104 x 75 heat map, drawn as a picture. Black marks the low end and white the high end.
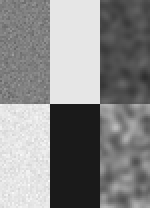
The table splits into 2 rows of 3 panels. Panel 1,1: middling, fine-grained, faint in contrast. Panel 1,2: very high, flat. Panel 1,3: low, blotchy, faint in contrast. Panel 2,1: very high, fine-grained, faint in contrast. Panel 2,2: very low, flat. Panel 2,3: middling, blotchy.
